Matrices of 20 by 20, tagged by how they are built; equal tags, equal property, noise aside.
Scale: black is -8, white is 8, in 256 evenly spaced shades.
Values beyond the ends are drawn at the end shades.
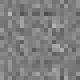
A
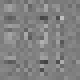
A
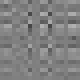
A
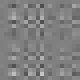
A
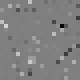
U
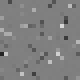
U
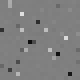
U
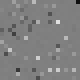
U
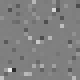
U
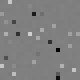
U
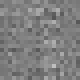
A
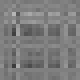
A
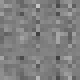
A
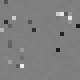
U
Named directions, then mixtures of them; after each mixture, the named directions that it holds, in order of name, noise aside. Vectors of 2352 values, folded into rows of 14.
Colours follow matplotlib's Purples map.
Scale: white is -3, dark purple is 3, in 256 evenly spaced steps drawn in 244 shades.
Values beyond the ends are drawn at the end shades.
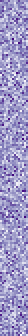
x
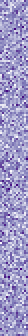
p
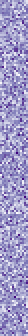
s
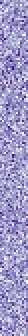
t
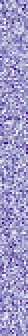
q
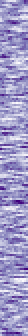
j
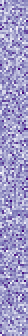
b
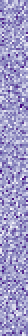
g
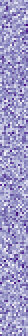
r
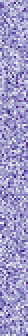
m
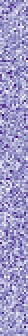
p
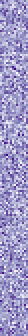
p, q, s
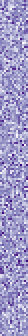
b, p, q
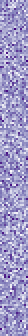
p, s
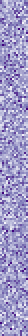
g, s, x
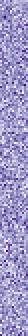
b, r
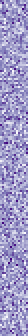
q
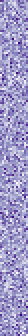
x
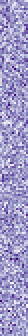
q, r, s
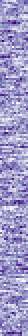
g, j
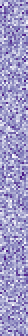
b, t, x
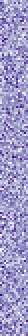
g, m, t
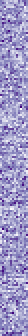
g, j
